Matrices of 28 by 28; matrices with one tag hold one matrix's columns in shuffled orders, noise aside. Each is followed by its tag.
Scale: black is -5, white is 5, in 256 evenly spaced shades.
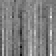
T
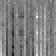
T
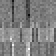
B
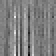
T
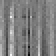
T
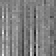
T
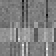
B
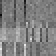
B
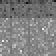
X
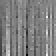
T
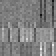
B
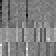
B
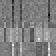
B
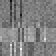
B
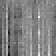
T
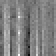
T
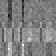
B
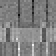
B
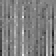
T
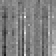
T
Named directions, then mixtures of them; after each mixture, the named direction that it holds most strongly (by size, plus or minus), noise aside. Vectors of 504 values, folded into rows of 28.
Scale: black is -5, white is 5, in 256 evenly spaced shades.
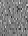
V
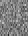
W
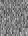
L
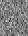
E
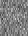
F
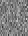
W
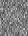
F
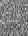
W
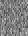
L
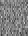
L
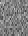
E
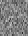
E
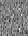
L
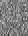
W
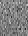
V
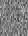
F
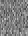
L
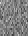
E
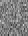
W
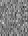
W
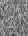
E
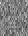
E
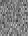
W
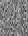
W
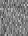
F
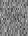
F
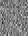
W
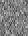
E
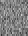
L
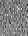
V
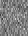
F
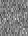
F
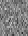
E
